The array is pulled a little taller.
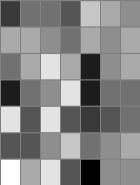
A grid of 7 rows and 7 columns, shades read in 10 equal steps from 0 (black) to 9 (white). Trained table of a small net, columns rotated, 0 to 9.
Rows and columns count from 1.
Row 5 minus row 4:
7 -1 3 -5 1 -1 0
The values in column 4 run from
3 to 8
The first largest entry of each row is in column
5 1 3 4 1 4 1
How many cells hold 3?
7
